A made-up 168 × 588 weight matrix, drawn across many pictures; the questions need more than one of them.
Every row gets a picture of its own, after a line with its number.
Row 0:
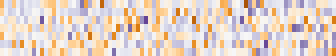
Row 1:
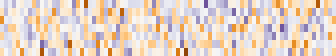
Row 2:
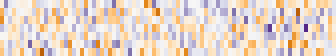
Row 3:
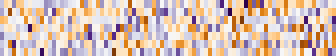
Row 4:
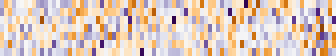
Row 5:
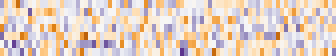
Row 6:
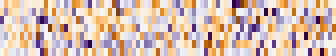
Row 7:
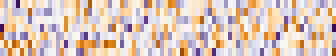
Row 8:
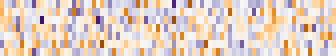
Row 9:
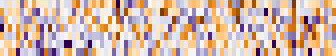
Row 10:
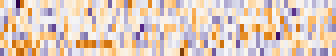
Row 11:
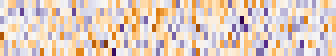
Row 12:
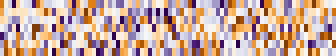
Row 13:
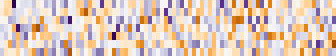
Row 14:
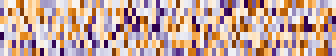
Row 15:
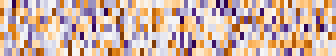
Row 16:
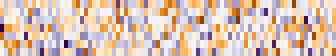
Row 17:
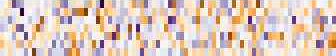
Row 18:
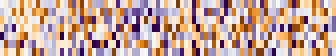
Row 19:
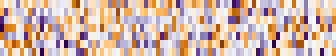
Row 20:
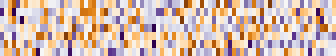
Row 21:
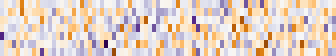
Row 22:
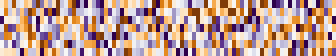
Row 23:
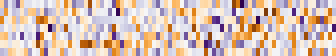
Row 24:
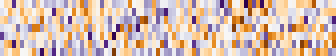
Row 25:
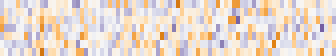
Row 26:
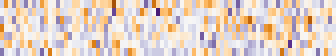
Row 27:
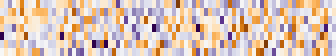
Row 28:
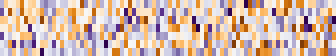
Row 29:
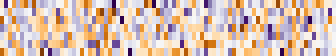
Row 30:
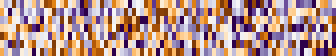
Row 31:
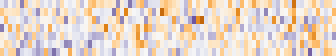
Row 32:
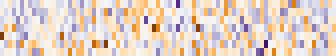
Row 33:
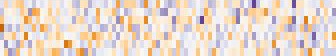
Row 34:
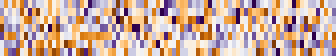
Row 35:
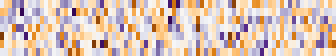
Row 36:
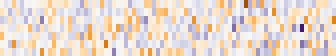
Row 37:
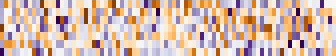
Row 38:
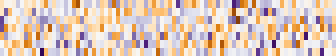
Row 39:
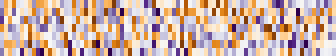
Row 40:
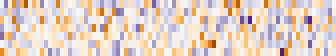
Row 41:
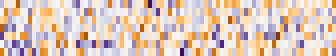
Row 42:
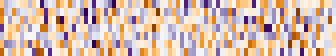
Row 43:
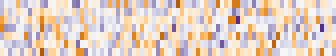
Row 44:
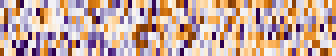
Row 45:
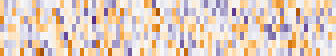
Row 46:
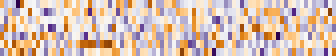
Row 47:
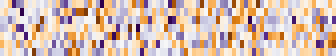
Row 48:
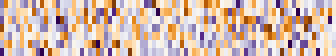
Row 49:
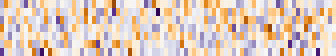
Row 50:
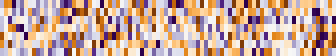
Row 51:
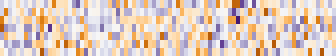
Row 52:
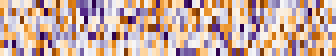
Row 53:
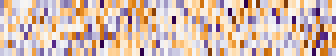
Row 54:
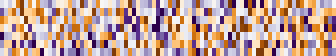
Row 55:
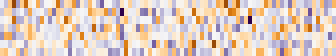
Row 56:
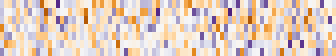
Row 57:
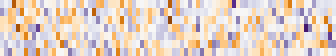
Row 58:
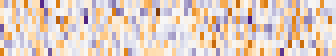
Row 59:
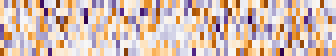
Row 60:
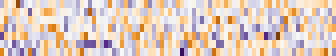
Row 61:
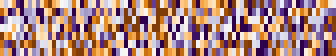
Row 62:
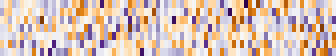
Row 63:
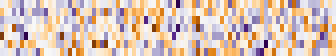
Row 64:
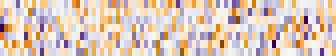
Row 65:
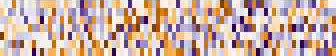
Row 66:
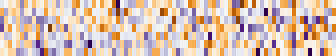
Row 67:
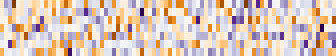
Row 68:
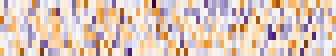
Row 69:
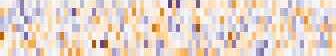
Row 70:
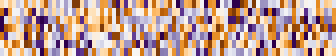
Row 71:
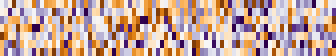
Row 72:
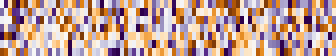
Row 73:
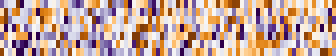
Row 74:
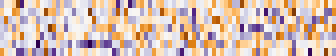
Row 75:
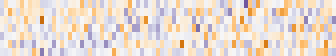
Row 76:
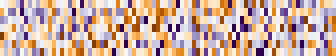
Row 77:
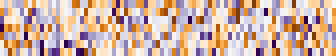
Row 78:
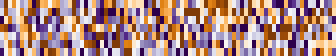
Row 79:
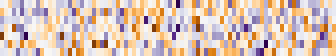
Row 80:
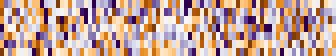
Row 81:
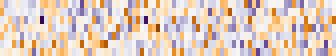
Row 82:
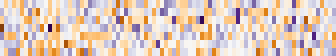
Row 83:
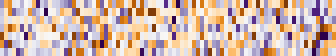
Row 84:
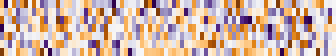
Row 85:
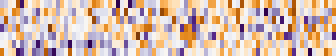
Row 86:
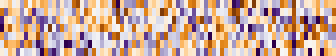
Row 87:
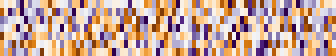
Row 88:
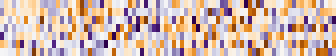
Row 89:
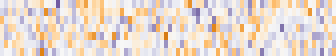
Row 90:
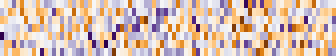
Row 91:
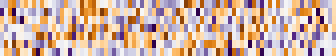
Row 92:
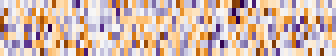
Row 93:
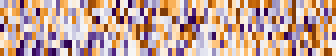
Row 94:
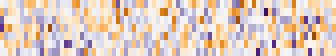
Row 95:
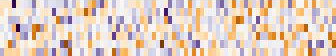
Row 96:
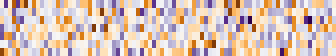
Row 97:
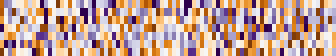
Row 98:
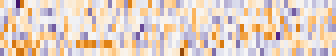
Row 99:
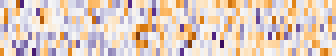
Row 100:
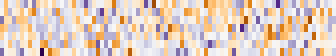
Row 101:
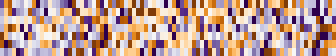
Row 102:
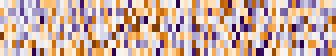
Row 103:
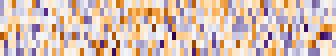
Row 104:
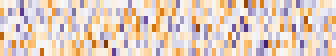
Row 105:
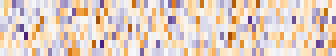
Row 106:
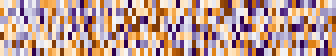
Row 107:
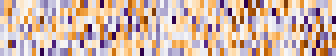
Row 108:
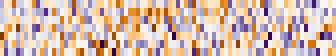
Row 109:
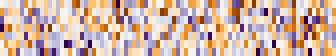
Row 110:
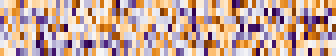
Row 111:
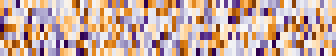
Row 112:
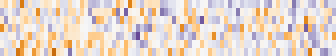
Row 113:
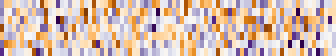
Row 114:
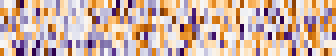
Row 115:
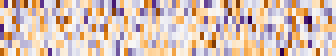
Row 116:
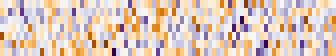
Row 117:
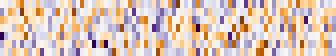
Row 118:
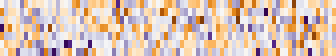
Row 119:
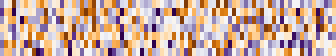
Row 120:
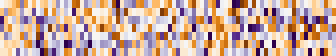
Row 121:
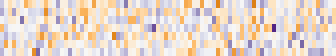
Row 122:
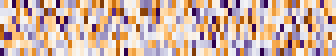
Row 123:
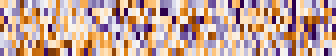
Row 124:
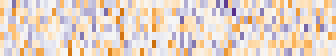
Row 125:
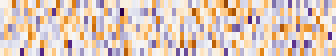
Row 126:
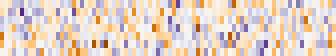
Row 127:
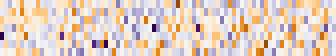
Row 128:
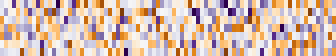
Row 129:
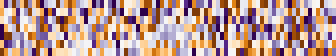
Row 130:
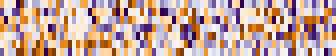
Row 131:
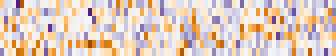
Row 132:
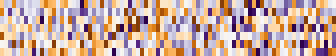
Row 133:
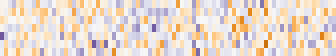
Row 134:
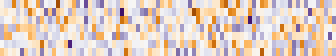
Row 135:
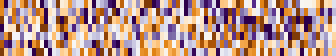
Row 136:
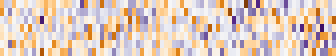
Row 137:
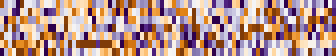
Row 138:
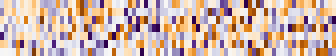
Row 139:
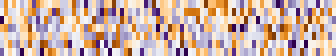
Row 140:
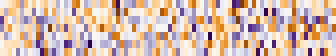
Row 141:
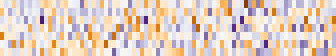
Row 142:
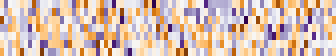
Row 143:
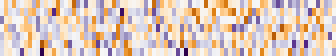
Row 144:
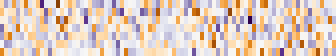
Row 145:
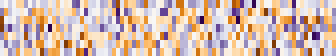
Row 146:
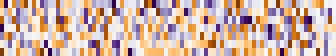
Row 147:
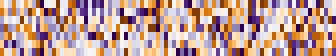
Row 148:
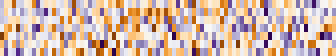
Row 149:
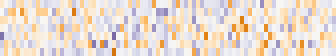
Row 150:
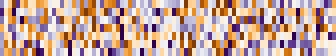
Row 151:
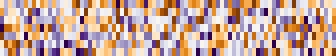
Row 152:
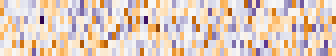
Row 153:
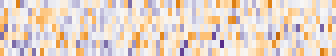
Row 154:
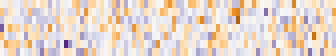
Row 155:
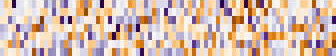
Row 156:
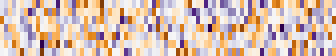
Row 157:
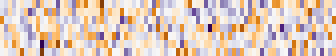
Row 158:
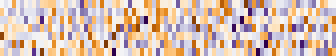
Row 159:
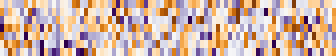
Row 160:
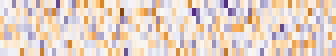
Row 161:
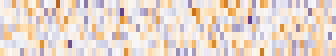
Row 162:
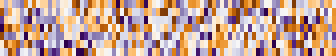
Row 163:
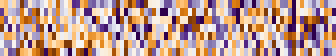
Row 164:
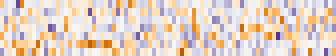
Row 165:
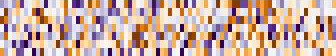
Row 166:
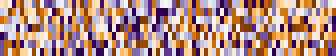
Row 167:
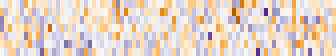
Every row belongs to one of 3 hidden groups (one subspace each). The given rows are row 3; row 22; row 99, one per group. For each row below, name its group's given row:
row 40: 22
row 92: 99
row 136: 3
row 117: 3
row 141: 3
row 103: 3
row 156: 22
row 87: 3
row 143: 22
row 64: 99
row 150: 22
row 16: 99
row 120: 99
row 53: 3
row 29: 22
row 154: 99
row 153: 99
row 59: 22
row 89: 22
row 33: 99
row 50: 3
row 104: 3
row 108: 3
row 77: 99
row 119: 22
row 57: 3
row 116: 3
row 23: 99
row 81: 3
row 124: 22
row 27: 3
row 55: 22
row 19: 99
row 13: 3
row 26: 22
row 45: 22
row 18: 3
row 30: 3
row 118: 99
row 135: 22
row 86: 99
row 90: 3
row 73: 99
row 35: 3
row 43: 99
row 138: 3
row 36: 3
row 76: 3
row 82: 99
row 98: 99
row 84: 22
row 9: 99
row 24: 3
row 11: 3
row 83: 3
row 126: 3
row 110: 99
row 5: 99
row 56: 22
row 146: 22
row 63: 3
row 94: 99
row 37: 22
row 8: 3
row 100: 22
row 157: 22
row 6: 99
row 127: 3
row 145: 99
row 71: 3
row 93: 99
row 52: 22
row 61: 3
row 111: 99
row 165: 99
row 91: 22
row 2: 22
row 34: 99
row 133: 3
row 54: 3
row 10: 99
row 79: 3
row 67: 3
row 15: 22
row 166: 3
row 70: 99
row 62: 3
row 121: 22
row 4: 3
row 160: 22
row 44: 99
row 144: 22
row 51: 99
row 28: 3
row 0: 3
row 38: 99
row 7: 99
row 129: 22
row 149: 3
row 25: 99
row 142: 22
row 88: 3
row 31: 99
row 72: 22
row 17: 3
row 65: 3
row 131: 99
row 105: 3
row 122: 22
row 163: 99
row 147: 22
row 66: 99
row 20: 22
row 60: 99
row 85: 99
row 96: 22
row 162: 99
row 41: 99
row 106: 3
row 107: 3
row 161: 22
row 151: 99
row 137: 99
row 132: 3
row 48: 22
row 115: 22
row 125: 22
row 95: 3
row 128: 22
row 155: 3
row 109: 99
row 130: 99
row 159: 99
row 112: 99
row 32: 3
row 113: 22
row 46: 99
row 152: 3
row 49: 22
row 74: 99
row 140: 99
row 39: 22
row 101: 3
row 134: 22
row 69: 3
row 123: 99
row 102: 3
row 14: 3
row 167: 99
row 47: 3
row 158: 3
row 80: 22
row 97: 22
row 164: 99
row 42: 22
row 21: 3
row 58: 22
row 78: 22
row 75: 3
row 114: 99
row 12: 3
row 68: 22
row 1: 22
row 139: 22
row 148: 3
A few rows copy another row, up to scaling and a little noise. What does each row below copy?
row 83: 101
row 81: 152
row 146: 84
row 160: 128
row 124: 15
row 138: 88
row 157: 156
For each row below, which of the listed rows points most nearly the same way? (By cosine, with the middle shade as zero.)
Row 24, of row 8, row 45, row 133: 133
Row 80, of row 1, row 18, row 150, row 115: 115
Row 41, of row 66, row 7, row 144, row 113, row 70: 144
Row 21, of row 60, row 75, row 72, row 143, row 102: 75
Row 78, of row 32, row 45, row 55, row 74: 55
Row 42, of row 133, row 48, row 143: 133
